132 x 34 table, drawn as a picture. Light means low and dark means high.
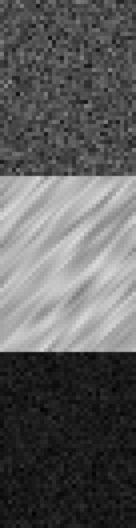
The table splits into 3 rows of 1 panel. Panel 1,1: high, fine-grained. Panel 2,1: low, slanting up to the right. Panel 3,1: very high, fine-grained, faint in contrast.
